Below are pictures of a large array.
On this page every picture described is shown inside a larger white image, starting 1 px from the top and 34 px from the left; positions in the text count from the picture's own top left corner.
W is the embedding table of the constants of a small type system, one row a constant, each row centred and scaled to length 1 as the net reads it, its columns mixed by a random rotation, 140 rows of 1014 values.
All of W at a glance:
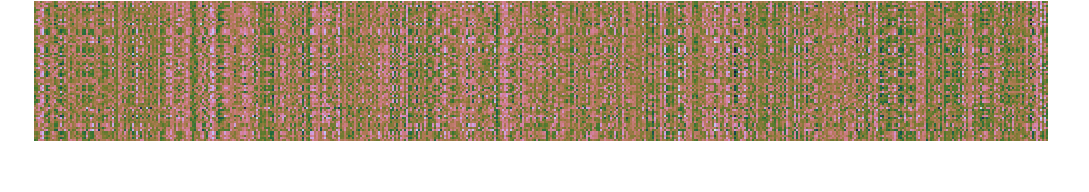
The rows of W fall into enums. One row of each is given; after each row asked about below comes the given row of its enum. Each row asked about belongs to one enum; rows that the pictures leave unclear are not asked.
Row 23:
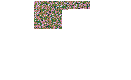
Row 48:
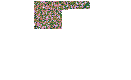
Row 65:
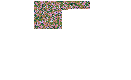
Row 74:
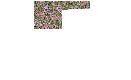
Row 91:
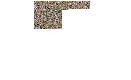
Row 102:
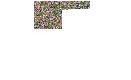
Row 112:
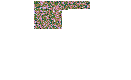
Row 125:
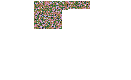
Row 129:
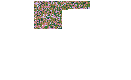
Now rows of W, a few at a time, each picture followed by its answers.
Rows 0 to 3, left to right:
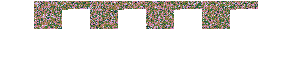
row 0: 129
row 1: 91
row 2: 48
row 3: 23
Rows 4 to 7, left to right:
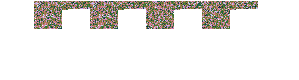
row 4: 129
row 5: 129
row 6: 48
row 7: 102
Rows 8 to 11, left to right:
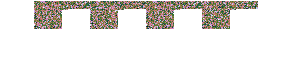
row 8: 48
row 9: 112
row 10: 48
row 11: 102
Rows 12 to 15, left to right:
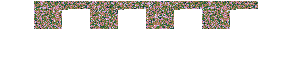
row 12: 112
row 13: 102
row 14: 129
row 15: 112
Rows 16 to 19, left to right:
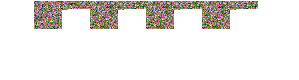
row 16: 65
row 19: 102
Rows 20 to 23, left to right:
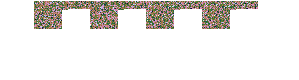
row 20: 125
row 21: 74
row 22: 23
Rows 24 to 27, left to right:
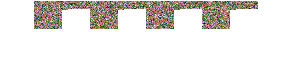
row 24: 65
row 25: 102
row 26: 129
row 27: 112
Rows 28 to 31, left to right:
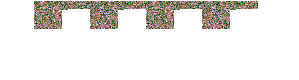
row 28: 112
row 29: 74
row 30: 112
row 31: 74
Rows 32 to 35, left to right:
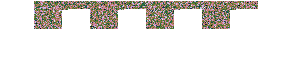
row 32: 112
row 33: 48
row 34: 102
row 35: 91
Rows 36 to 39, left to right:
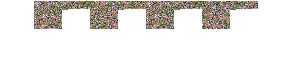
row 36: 129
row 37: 125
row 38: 129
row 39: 74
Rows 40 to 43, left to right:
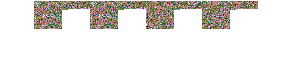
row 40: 129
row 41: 129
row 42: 48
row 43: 125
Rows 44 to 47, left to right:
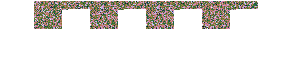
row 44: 102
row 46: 74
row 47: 48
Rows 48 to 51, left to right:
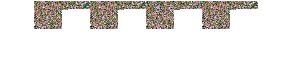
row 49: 48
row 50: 74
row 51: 48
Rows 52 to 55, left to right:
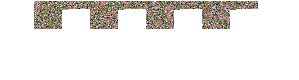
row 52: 23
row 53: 125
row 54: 112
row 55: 74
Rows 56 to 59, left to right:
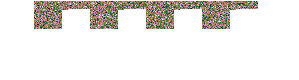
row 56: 91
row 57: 129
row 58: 102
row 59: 65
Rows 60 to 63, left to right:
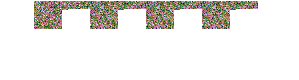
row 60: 102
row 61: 74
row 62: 74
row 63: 74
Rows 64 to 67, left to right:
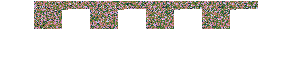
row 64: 91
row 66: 102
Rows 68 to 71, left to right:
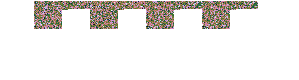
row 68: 74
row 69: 91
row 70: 48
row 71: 48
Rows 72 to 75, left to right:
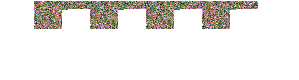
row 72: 112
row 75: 48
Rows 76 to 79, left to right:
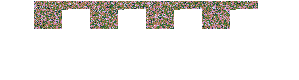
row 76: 91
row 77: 102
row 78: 129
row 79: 74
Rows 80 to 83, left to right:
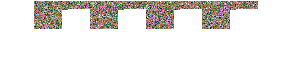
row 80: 74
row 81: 129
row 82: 91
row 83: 125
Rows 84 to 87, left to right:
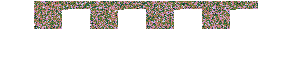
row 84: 48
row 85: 112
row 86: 65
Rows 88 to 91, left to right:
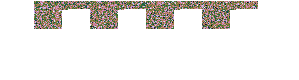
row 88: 112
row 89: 48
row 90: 125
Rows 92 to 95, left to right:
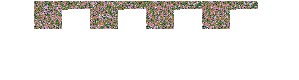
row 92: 74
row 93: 129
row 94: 48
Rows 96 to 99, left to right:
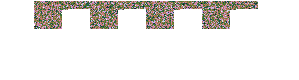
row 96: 48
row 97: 102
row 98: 65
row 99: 112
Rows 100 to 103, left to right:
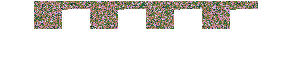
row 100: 65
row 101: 48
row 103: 74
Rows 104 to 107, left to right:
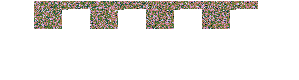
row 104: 102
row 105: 112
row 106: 91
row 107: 91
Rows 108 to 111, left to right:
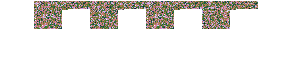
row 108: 129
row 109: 102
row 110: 129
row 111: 112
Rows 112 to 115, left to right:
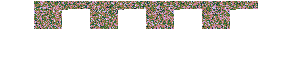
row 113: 102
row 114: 74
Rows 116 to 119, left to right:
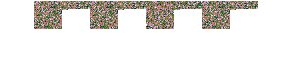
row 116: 102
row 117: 102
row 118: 48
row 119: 102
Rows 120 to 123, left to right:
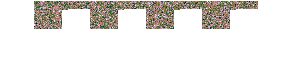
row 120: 112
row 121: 102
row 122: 129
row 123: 125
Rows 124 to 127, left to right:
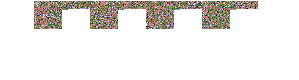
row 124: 129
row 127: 23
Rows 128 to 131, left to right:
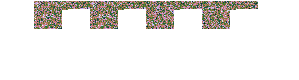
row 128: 129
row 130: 74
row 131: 112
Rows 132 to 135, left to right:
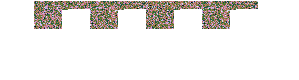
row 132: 74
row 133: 112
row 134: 91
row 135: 112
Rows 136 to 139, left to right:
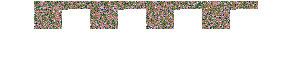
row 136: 112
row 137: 74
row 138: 48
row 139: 125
